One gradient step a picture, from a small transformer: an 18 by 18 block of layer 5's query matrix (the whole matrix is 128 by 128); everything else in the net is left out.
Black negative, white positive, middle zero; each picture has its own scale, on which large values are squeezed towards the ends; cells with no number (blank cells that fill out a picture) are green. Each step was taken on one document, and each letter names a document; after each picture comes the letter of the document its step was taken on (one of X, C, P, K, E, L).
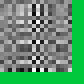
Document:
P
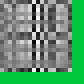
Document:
P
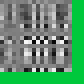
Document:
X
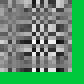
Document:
X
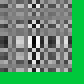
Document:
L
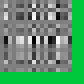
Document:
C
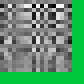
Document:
X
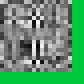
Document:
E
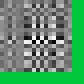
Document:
X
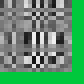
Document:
X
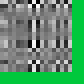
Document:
L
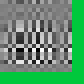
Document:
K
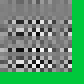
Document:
K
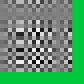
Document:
K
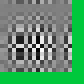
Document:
K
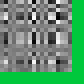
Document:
C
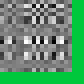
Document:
X
